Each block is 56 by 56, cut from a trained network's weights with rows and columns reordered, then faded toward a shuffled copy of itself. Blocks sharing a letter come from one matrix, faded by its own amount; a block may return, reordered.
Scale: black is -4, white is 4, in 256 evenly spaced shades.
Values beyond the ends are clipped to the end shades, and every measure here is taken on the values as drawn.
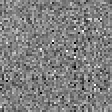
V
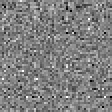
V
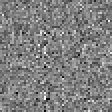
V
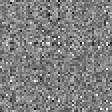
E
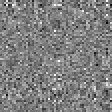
E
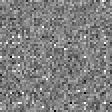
E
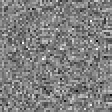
E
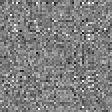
E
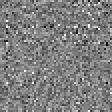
E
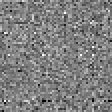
V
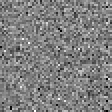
V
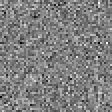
E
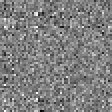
E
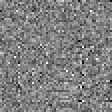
V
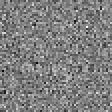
E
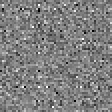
V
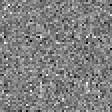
V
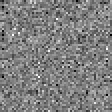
V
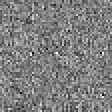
E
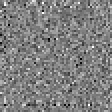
V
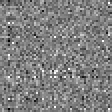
E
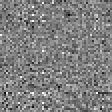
E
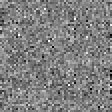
V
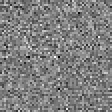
E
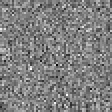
E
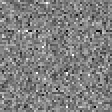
V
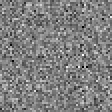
E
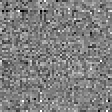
V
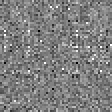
E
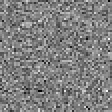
E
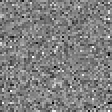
V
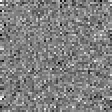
V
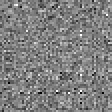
V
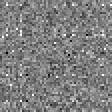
E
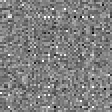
E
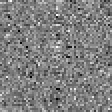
V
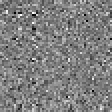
V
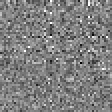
E
